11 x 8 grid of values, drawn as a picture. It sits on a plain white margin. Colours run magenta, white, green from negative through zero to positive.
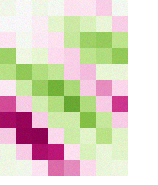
The top left is the calmest part. The centre is the ninth with the highest average. The ninth with the lowest average is the bottom left. Neither half mirrors the other.
